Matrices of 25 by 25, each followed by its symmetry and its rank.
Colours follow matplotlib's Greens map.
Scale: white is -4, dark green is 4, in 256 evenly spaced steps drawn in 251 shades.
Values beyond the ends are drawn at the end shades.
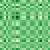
symmetric, rank one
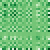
symmetric, rank two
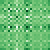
symmetric, rank two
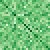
symmetric, rank five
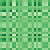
symmetric, rank one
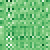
neither, rank three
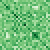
symmetric, rank five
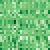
neither, rank three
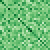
symmetric, rank five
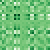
symmetric, rank two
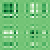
symmetric, rank one
